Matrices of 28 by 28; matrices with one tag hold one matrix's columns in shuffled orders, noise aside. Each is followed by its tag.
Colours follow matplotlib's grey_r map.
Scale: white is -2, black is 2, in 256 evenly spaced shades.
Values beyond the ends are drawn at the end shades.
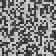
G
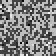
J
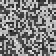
J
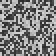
J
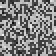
J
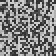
G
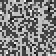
G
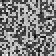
G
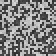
J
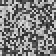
J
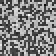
J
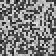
J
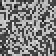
J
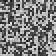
G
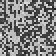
G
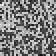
J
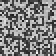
J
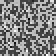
J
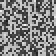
G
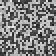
J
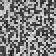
G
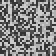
G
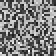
J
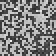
J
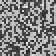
G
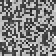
G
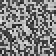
J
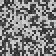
J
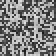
G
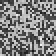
J
